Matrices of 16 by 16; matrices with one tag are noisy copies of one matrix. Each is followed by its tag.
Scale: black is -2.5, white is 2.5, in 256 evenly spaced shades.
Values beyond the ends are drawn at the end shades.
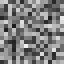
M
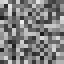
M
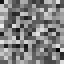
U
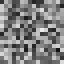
U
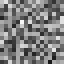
M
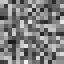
M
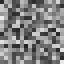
U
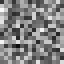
U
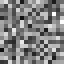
M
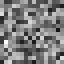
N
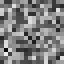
N
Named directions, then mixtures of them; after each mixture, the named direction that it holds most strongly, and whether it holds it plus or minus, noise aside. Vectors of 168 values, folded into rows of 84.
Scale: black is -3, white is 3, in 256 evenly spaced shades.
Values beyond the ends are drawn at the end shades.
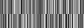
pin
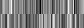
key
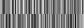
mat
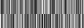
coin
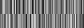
mat, minus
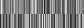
coin, minus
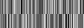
pin, plus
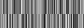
pin, minus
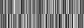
pin, plus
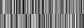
mat, minus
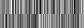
mat, plus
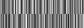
mat, plus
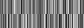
pin, plus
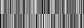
coin, minus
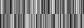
coin, minus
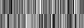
key, minus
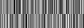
pin, minus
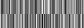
coin, plus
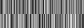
mat, minus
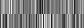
key, plus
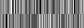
key, plus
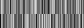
coin, minus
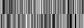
key, minus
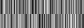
mat, minus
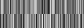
coin, minus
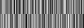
mat, minus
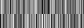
coin, minus
